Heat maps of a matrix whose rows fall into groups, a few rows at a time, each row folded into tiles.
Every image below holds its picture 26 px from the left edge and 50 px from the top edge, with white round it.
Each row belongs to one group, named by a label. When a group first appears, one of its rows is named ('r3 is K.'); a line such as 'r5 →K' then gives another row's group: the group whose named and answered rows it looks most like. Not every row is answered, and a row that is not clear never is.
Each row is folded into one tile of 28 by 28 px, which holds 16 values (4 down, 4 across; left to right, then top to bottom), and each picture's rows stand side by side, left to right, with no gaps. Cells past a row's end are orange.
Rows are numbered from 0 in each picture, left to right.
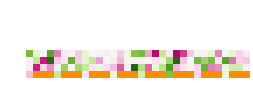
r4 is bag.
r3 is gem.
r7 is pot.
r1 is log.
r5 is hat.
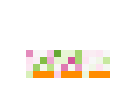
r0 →log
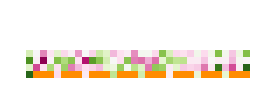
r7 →gem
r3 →log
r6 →gem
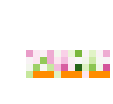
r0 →log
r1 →gem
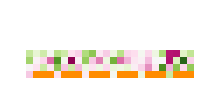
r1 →pot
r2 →pot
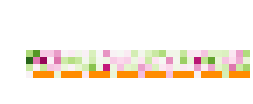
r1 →log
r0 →pot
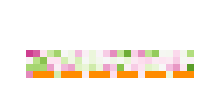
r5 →gem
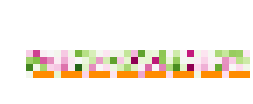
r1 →gem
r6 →gem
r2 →pot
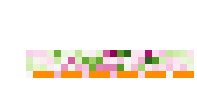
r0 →hat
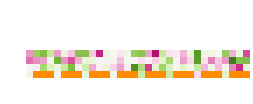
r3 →gem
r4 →bag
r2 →bag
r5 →hat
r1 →hat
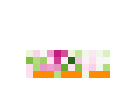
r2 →gem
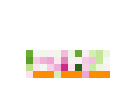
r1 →gem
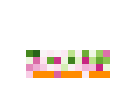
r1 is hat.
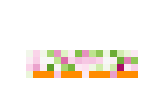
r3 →pot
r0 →gem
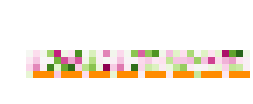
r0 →gem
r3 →gem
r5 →hat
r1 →hat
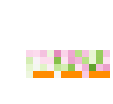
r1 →hat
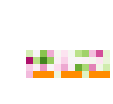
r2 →bag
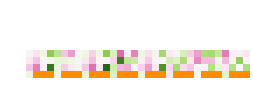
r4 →gem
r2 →gem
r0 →gem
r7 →log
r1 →bag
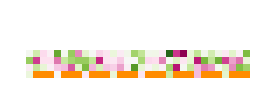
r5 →bag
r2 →pot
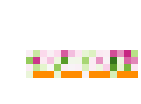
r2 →pot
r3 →hat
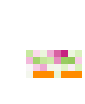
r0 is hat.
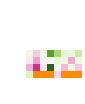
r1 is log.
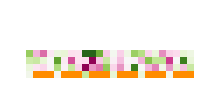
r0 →bag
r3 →gem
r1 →pot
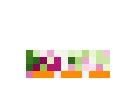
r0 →pot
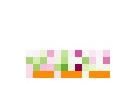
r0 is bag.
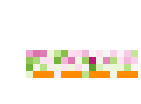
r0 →hat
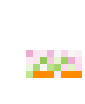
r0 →log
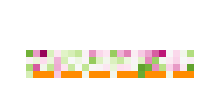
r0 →bag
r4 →log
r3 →bag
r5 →gem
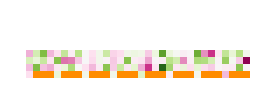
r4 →gem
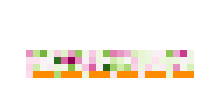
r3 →hat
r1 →hat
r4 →pot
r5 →bag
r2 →gem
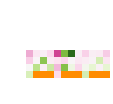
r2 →log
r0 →log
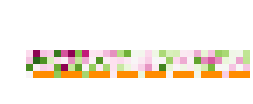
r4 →gem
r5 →pot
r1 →bag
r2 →log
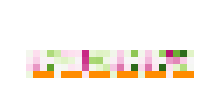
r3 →gem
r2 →log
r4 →gem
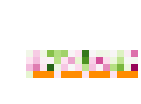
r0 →gem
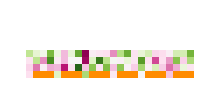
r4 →pot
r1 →gem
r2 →log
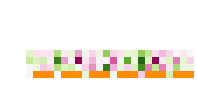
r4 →pot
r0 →bag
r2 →gem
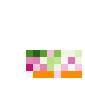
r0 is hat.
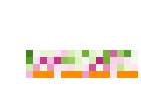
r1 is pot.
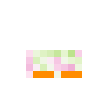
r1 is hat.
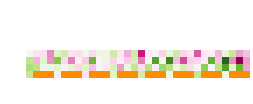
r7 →pot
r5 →pot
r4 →log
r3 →bag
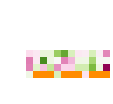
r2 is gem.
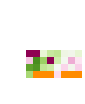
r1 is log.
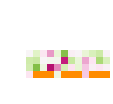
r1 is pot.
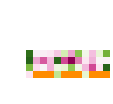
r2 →gem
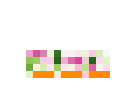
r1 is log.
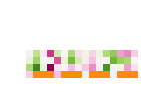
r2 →gem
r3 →bag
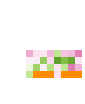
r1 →bag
